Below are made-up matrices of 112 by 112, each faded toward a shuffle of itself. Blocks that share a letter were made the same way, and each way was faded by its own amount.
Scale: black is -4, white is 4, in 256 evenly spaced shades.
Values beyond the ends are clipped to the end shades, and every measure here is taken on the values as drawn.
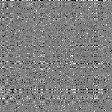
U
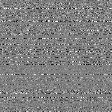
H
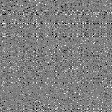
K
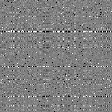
U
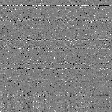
K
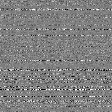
H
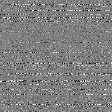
H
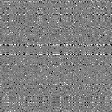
U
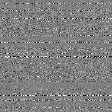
H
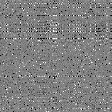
K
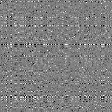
U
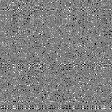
K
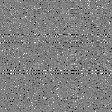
K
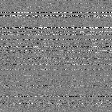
H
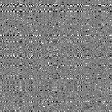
U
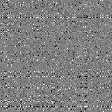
K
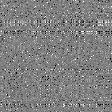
K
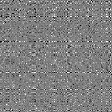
U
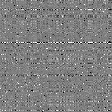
U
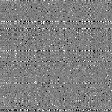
U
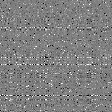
K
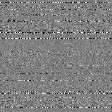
H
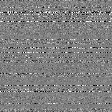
H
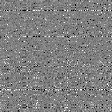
K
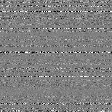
H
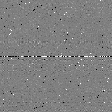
K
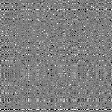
U
